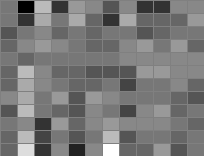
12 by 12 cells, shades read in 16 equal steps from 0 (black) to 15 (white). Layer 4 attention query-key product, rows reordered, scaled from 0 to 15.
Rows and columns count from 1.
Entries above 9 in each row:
1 3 0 0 0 1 1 1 1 0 2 2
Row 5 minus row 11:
1 -5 3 0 2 0 -4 3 1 1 2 1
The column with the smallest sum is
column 5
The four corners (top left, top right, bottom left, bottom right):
7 8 6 7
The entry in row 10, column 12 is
6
